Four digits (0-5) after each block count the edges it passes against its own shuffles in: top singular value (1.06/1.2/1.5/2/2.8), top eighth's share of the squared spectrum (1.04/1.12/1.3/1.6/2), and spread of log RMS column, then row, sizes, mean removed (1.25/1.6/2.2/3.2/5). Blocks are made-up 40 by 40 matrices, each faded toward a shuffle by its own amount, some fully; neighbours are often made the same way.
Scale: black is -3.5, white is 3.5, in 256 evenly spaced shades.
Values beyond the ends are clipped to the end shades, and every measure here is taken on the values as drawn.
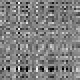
4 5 3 3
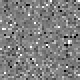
0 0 0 0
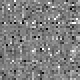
3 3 1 1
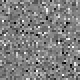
0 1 0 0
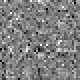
3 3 1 0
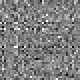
3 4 2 2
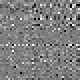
4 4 2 2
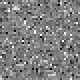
1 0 0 0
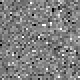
0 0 0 0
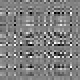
4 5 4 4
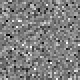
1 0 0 0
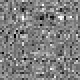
3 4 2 2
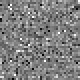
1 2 0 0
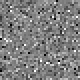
0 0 0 0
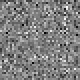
3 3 1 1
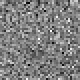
3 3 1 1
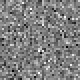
1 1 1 0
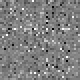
2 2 1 1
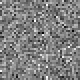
0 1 2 0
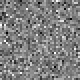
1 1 0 0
